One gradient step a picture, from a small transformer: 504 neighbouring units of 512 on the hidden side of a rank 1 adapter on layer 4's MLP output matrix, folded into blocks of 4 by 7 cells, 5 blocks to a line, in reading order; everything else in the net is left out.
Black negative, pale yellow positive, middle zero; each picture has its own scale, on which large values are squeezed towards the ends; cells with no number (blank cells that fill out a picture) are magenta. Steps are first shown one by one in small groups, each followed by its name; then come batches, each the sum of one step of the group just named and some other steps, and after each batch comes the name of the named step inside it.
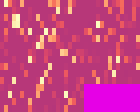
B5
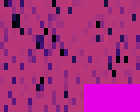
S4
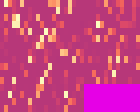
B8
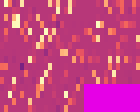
B8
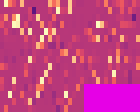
B8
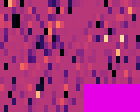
S4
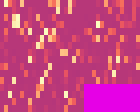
B5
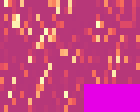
B8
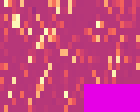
B5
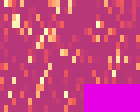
B5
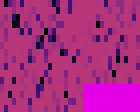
S4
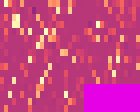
B5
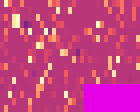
B5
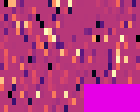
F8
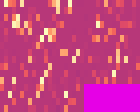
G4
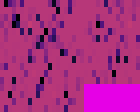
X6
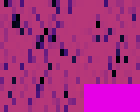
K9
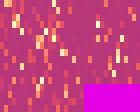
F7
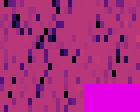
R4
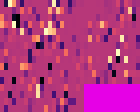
K9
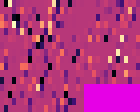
R4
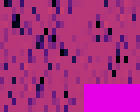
K9
